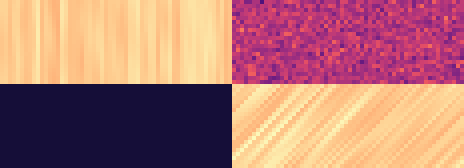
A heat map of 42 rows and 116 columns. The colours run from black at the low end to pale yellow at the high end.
It is made of 2 by 2 panels. Panel 1,1: very high, streaked downward, faint in contrast. Panel 1,2: middling, fine-grained. Panel 2,1: very low, flat. Panel 2,2: very high, slanting up to the right, faint in contrast.
